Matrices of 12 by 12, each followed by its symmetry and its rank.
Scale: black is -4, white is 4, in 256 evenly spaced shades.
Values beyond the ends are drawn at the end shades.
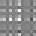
symmetric, rank one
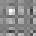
symmetric, rank two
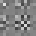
symmetric, rank two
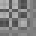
symmetric, rank one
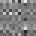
neither, rank two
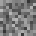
neither, full rank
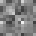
symmetric, rank two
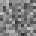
neither, full rank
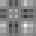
symmetric, rank one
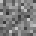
neither, full rank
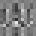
neither, rank two
